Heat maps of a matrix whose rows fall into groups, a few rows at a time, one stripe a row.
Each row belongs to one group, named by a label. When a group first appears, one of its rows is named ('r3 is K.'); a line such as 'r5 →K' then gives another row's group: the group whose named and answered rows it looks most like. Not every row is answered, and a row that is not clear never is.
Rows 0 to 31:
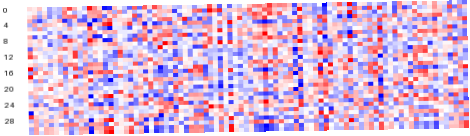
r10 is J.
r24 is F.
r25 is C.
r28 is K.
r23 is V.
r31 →K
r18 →F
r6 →C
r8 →F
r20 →V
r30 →K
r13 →V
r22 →K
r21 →J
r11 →J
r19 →V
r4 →K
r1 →C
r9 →C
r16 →K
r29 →F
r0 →F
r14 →F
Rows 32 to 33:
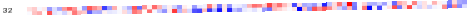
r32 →F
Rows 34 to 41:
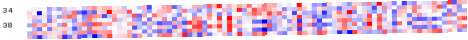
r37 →C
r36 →F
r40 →K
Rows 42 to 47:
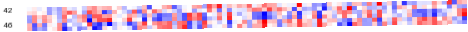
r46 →F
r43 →F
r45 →K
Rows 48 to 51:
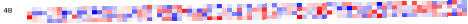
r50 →J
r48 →V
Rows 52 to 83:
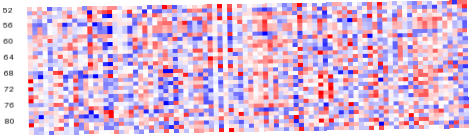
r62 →F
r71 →V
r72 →J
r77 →F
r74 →J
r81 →J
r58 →F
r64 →J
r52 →C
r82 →V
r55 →C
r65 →C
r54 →F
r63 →C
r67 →C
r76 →V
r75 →J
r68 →V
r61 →F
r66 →F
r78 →K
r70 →J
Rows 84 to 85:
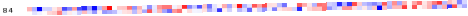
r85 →V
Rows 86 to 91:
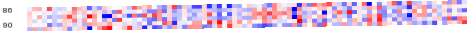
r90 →C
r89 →J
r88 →F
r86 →V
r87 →J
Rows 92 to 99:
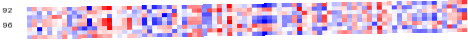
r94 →V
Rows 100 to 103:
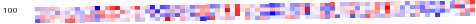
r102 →K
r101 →C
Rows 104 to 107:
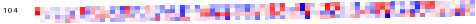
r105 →J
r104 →J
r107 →V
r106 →C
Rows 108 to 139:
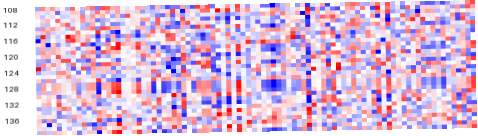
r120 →V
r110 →J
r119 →K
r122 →K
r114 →F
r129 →K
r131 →V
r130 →C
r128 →K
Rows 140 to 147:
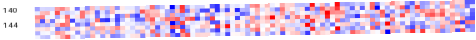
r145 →C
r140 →V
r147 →V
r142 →J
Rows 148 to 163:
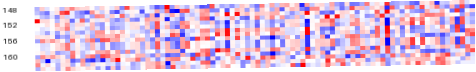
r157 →V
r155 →C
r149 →V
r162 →J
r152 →V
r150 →C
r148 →J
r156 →K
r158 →V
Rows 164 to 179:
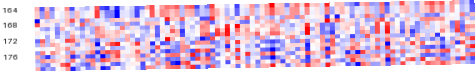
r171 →C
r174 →V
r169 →C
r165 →F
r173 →K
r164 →F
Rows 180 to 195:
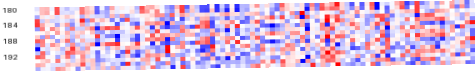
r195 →V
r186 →V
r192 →J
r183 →J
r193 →V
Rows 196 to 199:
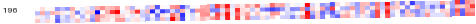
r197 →K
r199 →C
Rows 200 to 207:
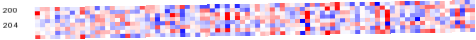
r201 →J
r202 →C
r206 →C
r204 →J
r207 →J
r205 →V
